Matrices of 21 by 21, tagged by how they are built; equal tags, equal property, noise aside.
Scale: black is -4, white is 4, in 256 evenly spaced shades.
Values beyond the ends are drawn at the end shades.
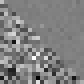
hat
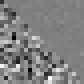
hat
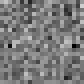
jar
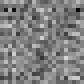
jar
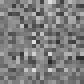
jar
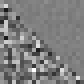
hat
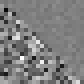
hat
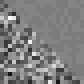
hat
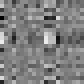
jar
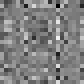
jar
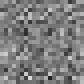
jar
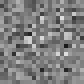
jar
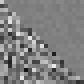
hat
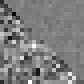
hat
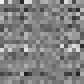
jar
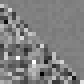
hat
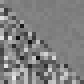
hat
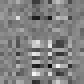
jar
